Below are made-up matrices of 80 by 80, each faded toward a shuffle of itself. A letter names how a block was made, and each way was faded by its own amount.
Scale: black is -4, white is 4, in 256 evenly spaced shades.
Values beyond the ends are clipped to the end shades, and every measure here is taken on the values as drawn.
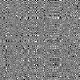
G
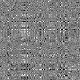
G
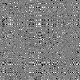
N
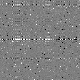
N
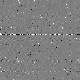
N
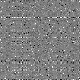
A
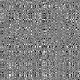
G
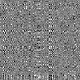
G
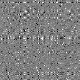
N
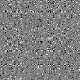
A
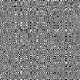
G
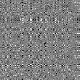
G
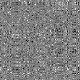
A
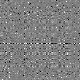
N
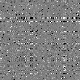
N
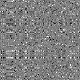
A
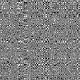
G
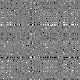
N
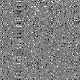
A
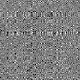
G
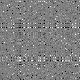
N
